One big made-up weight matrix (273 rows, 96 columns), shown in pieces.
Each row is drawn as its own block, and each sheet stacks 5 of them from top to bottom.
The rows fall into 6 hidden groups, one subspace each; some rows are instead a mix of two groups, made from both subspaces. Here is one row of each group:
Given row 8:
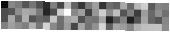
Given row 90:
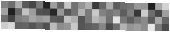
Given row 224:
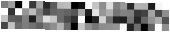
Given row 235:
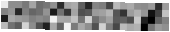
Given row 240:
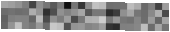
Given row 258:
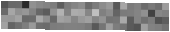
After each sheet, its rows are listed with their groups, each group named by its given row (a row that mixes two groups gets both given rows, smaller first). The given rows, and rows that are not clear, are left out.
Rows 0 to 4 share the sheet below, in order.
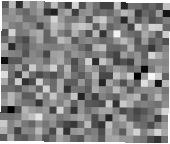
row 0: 240
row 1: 240
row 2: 235
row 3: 90
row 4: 8
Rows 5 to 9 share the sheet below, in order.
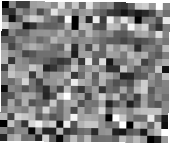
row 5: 235
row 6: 235
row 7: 240 and 258
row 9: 90 and 258
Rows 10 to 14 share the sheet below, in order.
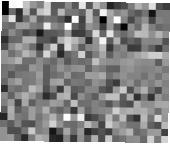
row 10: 224
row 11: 8
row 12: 240
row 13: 8
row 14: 235 and 240
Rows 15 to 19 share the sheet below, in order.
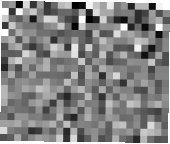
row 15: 224
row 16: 235
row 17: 224
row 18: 8
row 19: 235
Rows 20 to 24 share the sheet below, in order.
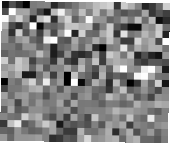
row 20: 258
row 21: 240
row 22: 235
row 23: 8
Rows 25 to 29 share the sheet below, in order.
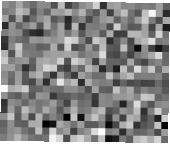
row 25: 235
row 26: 8
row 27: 8
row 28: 235 and 258
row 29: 240
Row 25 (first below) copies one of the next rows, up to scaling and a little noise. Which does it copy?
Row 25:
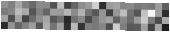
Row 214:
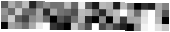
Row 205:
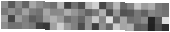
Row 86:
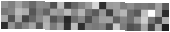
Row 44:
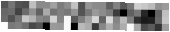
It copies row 86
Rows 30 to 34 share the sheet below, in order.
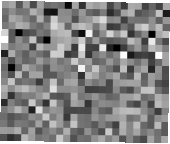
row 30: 240
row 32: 90
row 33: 258
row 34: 90
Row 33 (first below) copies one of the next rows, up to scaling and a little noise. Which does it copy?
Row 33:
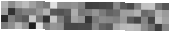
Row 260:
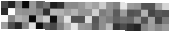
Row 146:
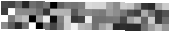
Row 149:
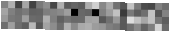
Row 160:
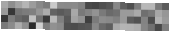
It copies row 160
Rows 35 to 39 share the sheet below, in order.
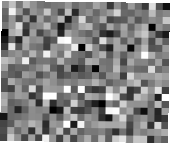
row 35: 90
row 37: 258
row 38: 240
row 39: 8 and 90
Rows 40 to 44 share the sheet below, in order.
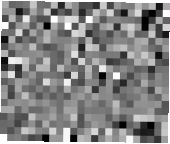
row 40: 235
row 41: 224
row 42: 224
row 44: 235
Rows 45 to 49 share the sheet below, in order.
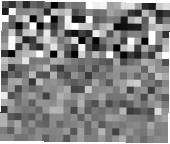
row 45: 258
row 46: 90
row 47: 258
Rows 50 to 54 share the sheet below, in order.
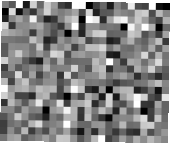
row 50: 224
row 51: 240
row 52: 8
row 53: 8 and 235
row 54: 8 and 258
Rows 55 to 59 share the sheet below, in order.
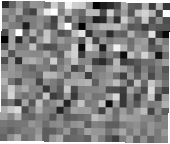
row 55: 8 and 240
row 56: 224
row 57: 240
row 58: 90
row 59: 240
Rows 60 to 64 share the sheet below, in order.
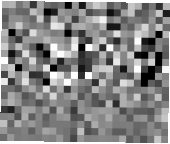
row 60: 240
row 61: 90 and 235
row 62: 235
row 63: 90
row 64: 224
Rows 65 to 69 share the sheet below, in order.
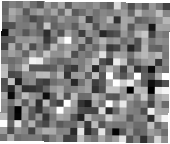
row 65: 90
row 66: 8
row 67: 8 and 235
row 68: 90
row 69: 224
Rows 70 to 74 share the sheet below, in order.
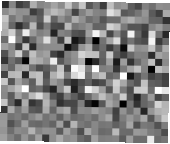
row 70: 240 and 258
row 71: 90 and 258
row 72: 258
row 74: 90
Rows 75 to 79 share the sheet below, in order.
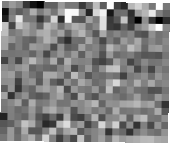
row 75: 8
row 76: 8
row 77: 8 and 240
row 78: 90 and 258
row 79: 8
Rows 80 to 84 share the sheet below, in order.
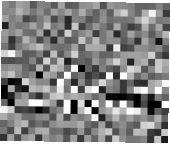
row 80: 235
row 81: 90
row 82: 90
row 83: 235
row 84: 235
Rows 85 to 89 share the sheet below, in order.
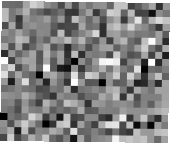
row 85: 8
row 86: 235
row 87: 8 and 235
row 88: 8 and 90
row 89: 8
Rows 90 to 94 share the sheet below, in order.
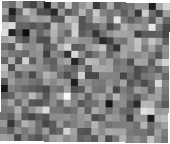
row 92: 224
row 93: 8 and 235
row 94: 90
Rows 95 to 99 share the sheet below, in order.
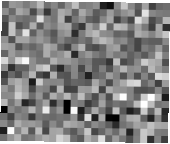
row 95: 8 and 235
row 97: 258
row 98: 235
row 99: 8 and 240
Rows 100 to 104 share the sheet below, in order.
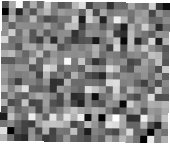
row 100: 224
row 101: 90 and 258
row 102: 240
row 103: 258
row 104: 240
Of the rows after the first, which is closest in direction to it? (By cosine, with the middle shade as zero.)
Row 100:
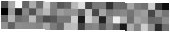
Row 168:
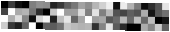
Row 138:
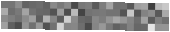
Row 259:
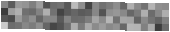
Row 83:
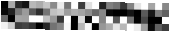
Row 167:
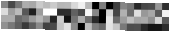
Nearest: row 259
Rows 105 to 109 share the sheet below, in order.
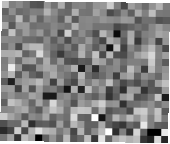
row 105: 8
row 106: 90 and 235
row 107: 90
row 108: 240
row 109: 235
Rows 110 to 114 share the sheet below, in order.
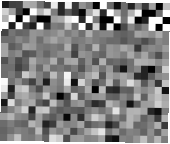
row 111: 235
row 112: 235
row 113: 240 and 258
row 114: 240
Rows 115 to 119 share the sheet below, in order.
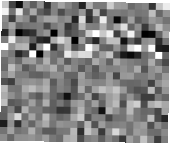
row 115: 224
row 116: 258
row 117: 90
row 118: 8
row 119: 224
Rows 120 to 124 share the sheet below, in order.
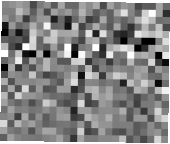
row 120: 235
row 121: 235
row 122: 224
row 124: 224
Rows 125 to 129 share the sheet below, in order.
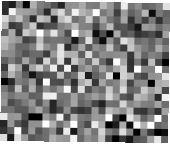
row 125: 258
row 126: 8 and 240
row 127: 90
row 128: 240
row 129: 8
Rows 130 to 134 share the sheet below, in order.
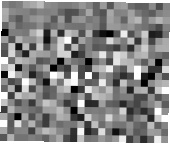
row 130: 8
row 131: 8
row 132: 235
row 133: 224
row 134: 224
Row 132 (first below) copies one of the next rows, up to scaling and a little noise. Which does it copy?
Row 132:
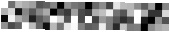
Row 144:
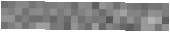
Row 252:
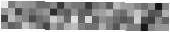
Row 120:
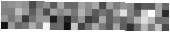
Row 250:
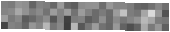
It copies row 252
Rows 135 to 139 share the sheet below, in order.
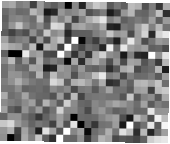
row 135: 240
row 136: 90
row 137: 240
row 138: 90
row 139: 90
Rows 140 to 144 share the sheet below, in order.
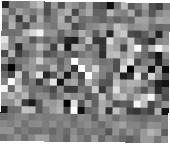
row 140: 8
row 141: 8
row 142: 90
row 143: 235
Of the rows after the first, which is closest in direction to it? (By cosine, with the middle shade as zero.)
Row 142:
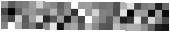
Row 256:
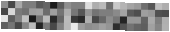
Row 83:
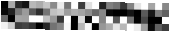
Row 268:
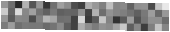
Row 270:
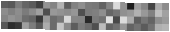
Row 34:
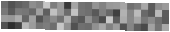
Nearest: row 83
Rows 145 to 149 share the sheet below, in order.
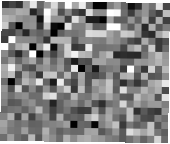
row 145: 240
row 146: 258
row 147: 90
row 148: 240
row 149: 258
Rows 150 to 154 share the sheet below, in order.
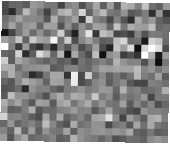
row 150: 8 and 90
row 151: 235
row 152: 235
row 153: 258
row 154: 8
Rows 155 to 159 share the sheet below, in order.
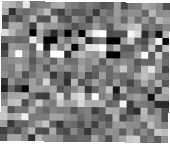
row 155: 258
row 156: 240
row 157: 235
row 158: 258
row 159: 258
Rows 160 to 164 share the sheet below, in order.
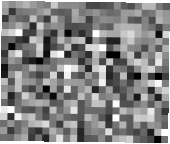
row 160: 258
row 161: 240
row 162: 8
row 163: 90
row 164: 235 and 258
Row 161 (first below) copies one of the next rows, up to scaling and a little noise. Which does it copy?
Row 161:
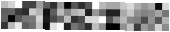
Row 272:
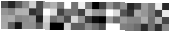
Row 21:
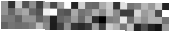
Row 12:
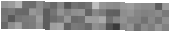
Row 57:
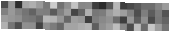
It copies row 12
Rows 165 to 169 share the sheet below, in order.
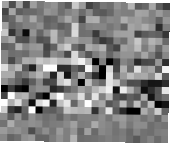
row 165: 224
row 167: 8 and 240
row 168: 258
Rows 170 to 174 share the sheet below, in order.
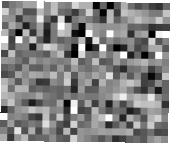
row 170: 8
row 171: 224
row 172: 235
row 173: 235
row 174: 8
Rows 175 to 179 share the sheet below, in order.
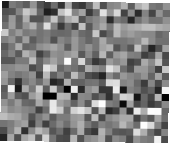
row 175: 8
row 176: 235
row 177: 240
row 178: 240
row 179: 235
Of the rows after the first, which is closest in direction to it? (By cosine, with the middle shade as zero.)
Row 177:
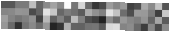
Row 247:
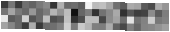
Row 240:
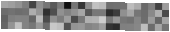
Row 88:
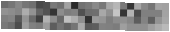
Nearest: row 88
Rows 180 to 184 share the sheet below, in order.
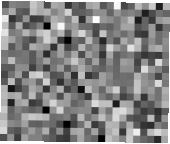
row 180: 235 and 240
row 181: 8
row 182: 235
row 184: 8
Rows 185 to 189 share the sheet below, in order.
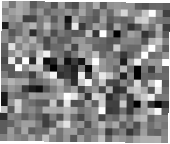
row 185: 235
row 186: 235 and 240
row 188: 8
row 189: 8
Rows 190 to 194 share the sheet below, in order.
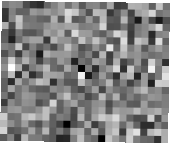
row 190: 8
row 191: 90
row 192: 90
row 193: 8 and 258
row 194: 8
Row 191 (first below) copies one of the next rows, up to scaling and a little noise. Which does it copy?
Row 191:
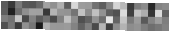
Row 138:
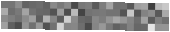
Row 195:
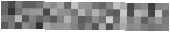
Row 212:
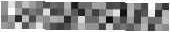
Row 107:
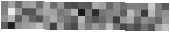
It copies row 195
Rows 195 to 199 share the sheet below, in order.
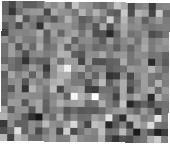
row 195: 90
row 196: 8
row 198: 258
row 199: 8
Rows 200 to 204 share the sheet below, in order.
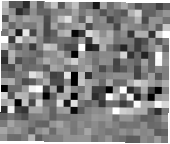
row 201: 224
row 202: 235
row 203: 8
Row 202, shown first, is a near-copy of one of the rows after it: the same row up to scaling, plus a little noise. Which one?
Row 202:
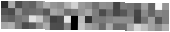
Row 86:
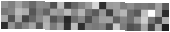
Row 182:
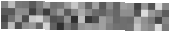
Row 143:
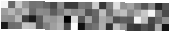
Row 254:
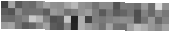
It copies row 254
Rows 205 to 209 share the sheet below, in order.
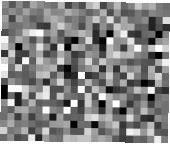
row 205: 235
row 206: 8
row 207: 8 and 224
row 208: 224
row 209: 258
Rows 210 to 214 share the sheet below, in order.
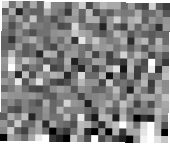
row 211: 90
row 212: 90
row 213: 90
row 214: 235
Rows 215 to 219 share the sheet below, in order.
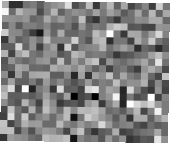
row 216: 8
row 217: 235
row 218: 258
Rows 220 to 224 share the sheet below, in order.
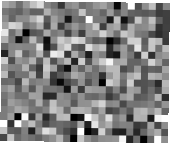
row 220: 90
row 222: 8 and 240
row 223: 240
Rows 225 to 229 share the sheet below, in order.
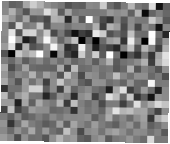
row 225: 90 and 235
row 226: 90
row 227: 90
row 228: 8
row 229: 90
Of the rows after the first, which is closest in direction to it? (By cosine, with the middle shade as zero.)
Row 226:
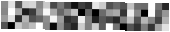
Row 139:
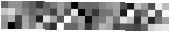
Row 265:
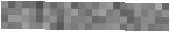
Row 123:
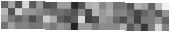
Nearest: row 139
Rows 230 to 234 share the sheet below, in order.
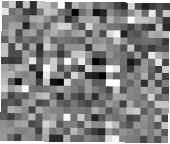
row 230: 8 and 258
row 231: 8 and 240
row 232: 240
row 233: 258
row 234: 240
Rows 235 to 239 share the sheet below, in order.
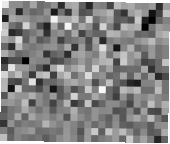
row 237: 258
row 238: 240 and 258
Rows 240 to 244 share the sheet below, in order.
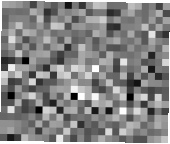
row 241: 90
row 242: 258
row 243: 90
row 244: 90
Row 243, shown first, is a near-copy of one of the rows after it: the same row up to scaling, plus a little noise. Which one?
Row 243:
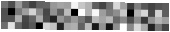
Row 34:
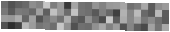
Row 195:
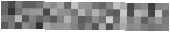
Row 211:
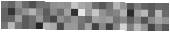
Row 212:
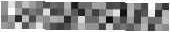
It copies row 211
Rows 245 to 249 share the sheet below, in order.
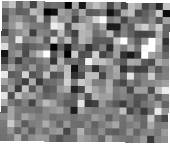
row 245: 240
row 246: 235
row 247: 235 and 258
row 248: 224
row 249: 90
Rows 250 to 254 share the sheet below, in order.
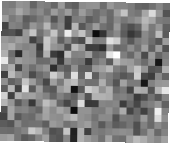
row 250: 235
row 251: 240
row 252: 235
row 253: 224
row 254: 235
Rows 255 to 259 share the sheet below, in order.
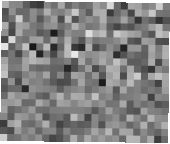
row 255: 8
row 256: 258
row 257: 8
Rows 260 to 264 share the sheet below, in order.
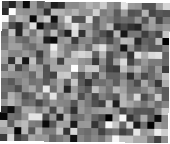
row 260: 258
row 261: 240
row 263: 90
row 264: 8
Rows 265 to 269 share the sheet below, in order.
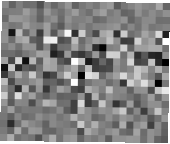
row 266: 240
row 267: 224
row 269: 90
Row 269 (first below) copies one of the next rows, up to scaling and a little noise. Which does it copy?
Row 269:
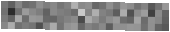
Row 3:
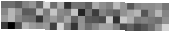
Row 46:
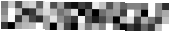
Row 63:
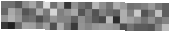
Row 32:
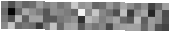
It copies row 32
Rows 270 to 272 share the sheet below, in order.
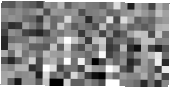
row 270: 90
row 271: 8
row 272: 240
